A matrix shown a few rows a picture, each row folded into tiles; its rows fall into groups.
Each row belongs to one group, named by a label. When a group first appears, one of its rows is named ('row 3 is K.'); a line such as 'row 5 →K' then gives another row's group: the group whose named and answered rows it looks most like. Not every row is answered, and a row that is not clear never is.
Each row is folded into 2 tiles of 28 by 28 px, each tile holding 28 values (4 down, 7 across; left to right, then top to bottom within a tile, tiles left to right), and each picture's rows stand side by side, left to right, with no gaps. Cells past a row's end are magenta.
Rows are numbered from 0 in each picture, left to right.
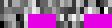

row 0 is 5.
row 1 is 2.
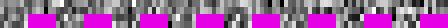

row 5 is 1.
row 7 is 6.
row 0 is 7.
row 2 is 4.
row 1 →4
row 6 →4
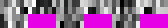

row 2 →1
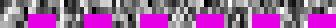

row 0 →6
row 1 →1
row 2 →5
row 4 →5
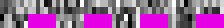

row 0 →6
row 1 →1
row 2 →5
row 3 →1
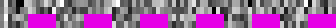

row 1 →4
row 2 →4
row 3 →2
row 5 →2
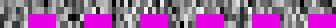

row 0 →7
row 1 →4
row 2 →2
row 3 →2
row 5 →6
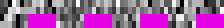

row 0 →6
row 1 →4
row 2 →5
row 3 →5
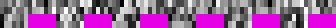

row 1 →6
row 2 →6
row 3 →4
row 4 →7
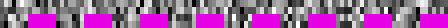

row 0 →5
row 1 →5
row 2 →2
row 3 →7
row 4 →4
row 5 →2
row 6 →2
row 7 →6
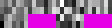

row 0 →7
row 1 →2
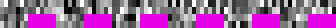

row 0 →4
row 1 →1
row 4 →1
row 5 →2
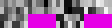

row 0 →7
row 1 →1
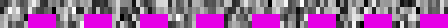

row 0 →6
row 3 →5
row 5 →4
